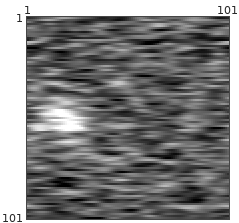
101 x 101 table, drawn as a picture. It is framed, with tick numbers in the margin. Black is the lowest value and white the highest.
Grain: streaks across. Slope: none. Ninth with the highest average: middle left. Bumps: one, in the middle left.
